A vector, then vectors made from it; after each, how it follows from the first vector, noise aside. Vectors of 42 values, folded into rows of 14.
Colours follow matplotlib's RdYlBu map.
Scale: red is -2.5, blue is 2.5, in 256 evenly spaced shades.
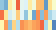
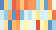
reversed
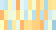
shrunk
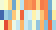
wrapped around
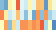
copied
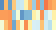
wrapped around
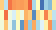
wrapped around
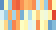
reversed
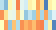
copied
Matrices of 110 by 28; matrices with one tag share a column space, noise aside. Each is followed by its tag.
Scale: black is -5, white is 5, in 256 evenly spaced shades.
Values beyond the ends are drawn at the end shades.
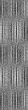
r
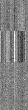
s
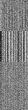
s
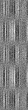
r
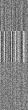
s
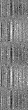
r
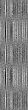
r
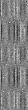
r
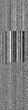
s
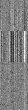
s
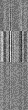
s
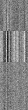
s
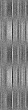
r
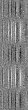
r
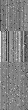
s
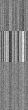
s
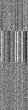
s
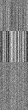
s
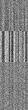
s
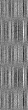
r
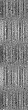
r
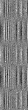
r
